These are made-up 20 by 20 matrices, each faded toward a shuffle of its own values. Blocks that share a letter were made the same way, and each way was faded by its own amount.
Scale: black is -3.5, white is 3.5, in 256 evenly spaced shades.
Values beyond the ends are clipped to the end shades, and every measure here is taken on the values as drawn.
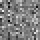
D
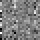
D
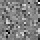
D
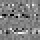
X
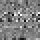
X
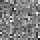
D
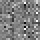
D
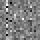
D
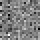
D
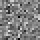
D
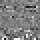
X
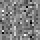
D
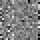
D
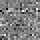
X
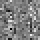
D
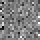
D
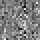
D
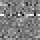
X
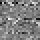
X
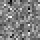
D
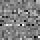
X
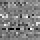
X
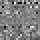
X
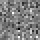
D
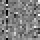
D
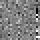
D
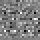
X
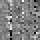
D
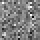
D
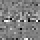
X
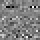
X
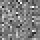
D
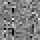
D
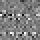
X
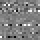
X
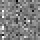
D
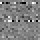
X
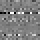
X
